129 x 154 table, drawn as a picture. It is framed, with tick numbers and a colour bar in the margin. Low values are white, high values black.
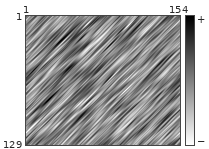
Average level on the scale: 50%. Histogram: bell-shaped. Slope: none. Grain: diagonal, up to the right. Mirror symmetry: none.
